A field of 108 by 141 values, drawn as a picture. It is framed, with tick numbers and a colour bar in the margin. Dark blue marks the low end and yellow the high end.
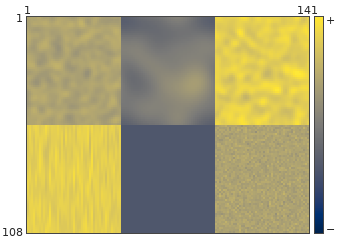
The table splits into 2 rows of 3 panels. Panel 1,1: high, blotchy, faint in contrast. Panel 1,2: middling, smooth. Panel 1,3: very high, blotchy, faint in contrast. Panel 2,1: very high, streaked downward, faint in contrast. Panel 2,2: low, flat. Panel 2,3: high, fine-grained, faint in contrast.
